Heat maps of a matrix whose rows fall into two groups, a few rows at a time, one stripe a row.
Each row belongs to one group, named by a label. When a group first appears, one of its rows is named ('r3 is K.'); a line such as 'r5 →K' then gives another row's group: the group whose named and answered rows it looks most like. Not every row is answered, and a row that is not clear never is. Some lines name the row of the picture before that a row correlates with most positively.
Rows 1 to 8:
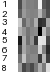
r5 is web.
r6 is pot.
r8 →web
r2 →pot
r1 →pot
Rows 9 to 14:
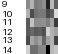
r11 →pot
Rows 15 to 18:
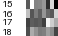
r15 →pot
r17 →web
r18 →pot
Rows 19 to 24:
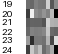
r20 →pot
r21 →web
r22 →pot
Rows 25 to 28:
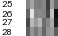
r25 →pot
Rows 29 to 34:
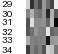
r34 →web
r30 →pot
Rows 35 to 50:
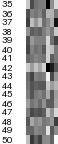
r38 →web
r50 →web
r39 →pot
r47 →web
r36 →web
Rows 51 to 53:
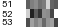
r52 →web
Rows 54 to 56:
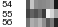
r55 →web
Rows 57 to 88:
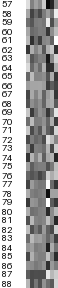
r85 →pot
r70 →pot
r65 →pot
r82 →web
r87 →web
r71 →web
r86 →pot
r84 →pot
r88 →web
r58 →web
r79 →pot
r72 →web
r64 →web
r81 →pot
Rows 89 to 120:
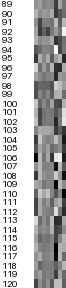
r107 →pot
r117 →pot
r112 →pot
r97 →pot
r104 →pot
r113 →web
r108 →pot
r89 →pot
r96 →web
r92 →web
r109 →pot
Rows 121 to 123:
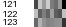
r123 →pot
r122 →web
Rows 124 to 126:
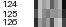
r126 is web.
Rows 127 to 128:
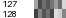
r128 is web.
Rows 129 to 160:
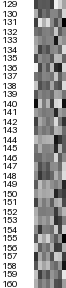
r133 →pot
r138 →web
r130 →web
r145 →pot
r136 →web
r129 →web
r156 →web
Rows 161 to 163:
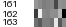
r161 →pot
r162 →pot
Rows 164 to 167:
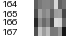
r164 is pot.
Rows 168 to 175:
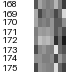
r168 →pot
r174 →pot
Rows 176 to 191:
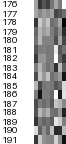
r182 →pot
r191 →pot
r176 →web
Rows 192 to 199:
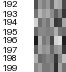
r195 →pot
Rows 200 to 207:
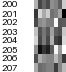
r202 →pot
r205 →web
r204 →web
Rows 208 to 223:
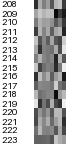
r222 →pot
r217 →pot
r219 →web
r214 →pot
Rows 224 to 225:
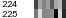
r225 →pot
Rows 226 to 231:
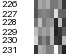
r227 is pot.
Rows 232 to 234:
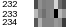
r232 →pot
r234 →pot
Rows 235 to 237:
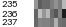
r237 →pot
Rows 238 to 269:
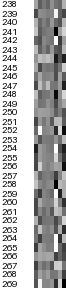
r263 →pot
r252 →pot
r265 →pot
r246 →pot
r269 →pot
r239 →pot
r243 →web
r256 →pot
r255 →pot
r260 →pot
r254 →pot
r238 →web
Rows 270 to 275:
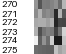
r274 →web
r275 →web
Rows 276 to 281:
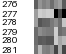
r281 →pot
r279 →pot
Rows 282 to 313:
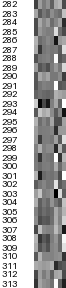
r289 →web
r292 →web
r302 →pot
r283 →web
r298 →pot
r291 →pot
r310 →pot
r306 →web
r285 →pot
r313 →pot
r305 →web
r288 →pot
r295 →web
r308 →web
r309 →web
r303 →pot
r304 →web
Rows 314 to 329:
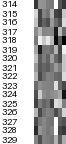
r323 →pot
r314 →pot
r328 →pot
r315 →web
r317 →pot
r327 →pot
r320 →web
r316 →web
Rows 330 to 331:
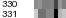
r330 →pot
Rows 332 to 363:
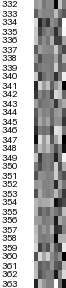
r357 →web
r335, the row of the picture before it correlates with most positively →331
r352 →pot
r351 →pot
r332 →pot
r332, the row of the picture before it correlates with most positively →330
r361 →web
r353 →pot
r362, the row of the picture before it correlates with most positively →331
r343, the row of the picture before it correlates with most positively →331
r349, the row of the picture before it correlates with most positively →331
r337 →pot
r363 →pot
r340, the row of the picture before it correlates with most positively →331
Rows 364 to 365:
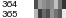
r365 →web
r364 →pot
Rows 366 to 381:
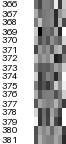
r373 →web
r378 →web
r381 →pot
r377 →pot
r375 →web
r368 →pot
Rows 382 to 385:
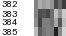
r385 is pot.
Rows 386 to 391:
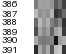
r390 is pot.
